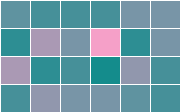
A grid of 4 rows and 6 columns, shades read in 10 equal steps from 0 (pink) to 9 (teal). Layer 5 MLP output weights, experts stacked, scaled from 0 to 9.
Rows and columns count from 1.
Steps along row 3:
up down up down up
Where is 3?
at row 2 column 2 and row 3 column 1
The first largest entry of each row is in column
2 1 4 1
